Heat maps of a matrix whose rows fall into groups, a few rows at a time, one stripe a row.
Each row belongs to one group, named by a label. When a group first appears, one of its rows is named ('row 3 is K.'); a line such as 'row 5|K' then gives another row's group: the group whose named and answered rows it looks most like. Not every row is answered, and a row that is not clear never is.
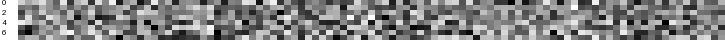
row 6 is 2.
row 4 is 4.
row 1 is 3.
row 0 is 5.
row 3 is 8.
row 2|2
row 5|3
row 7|5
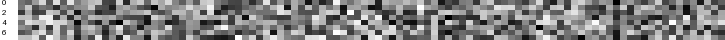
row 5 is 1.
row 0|2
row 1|3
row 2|8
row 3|4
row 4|5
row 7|5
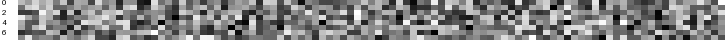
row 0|5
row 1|5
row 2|1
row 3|4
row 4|1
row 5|4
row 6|8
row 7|3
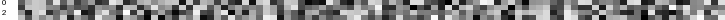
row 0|2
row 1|5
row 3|5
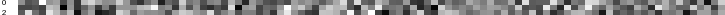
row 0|1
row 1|8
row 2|8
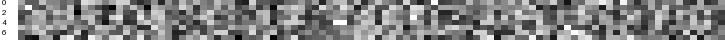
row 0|1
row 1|8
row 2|2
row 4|2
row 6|4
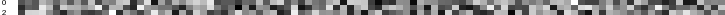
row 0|3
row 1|2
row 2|5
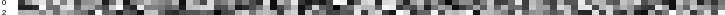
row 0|2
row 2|5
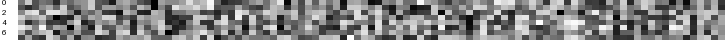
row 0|3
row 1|3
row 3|4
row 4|4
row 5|4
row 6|4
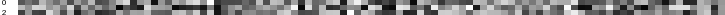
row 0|3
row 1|5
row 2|8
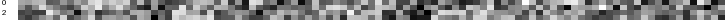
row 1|1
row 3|3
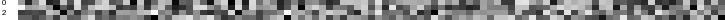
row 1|4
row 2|8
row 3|3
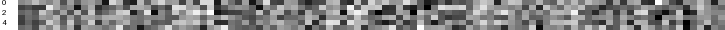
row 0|2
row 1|8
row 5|1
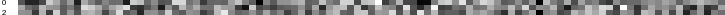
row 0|8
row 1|1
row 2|1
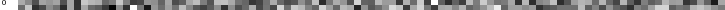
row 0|1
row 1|8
